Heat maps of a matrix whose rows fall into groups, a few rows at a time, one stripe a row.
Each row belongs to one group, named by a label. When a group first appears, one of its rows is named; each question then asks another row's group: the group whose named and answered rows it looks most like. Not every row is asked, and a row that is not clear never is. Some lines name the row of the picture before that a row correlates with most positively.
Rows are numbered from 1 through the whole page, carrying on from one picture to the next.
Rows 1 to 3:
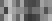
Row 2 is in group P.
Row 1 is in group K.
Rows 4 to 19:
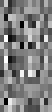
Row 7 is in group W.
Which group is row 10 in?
W
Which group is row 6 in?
P
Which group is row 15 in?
K
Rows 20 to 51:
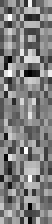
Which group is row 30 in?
K
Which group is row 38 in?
K
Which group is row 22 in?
K
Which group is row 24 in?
K
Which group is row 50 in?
K
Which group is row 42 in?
P
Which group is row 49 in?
W
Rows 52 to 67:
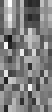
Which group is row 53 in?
K
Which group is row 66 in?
W
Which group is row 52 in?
K
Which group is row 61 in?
W
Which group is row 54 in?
K
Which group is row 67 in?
P
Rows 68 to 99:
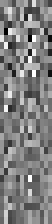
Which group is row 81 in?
K
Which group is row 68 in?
W
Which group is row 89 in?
P
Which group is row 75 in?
W
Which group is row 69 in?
K
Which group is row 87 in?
W
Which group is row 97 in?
K
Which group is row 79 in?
K
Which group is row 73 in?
W
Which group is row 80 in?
P
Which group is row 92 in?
P
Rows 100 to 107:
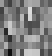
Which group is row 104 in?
P
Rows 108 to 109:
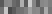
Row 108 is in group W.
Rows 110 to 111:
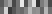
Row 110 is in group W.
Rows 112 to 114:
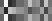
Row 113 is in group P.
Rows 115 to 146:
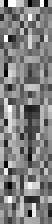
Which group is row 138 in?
P
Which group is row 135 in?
P
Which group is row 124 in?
P
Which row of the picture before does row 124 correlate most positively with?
113
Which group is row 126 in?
K
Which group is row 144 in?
W
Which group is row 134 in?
W
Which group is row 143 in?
K
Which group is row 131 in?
K
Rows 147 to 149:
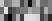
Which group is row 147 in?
W
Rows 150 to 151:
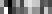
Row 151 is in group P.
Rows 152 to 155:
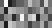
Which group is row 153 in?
P
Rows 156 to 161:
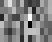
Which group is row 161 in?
W
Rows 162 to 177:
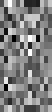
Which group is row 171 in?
K
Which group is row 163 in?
P
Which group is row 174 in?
P
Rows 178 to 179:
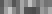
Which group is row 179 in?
K
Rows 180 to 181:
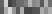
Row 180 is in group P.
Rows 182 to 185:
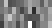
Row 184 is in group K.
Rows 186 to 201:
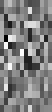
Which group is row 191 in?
P
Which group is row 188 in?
P
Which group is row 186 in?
K
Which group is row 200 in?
P
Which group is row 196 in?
W
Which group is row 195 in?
K
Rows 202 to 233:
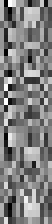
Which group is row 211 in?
W
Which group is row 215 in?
P
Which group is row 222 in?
P
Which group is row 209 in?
P
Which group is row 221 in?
P
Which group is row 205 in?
W
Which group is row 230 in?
W
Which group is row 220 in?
P
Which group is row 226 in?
K
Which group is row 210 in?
W
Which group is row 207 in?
P
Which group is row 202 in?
P
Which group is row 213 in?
K
